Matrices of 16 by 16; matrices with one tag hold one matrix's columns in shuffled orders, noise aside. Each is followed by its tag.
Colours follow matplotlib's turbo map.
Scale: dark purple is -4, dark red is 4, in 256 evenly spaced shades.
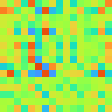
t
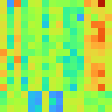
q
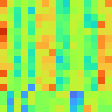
q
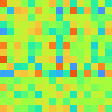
t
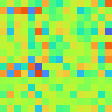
t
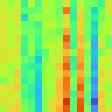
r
